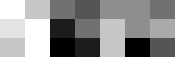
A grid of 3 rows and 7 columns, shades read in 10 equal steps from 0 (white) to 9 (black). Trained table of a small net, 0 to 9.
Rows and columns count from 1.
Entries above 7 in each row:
0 1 3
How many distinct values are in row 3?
5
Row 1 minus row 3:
-2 2 -4 -2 2 -5 -1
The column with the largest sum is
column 3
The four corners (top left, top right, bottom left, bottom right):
0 5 2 6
